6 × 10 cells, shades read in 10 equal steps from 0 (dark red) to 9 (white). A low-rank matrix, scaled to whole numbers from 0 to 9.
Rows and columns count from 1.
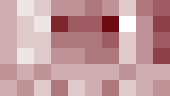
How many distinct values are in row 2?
9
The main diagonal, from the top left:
6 7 7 5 6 6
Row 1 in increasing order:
3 4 4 5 5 5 6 7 7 8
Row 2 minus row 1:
0 -1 1 -4 -2 -1 -5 2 1 -1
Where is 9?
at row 2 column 8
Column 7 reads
5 0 3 4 6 4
